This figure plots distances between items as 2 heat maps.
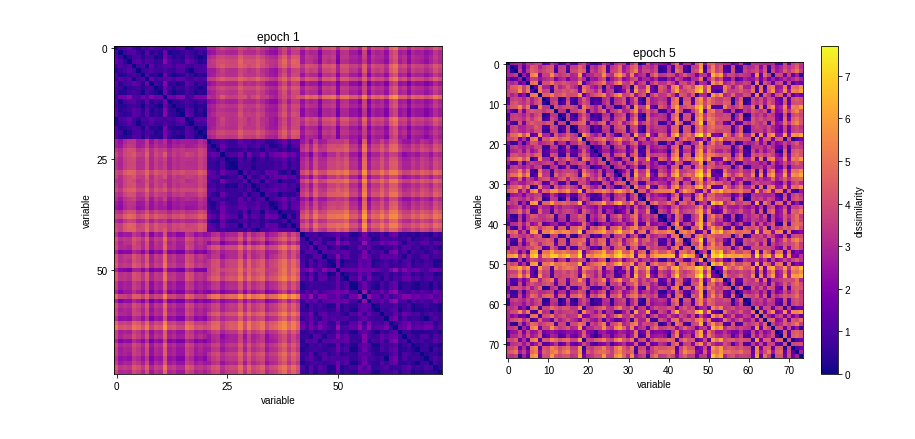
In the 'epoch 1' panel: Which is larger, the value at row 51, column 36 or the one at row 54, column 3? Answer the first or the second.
the first
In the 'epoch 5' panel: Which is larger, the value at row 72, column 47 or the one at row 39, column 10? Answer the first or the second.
the second
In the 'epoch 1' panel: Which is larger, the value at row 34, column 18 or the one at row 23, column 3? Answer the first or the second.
the second
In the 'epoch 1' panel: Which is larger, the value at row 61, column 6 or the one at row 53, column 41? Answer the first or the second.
the second
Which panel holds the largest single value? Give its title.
epoch 5
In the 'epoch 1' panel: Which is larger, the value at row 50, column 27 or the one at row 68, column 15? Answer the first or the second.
the first
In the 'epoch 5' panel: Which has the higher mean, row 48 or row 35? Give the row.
48
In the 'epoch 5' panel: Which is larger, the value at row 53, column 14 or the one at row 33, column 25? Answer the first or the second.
the first
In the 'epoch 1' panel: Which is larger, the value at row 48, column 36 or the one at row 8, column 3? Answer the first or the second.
the first
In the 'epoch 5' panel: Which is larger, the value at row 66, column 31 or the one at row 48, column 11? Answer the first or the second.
the second
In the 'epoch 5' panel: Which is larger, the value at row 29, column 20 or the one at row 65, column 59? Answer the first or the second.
the second
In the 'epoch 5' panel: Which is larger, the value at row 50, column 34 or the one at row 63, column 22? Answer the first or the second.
the first
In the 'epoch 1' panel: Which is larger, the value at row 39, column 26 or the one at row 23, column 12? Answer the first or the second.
the second
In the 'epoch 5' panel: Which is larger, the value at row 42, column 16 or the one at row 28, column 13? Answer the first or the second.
the first
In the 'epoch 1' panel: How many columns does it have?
74
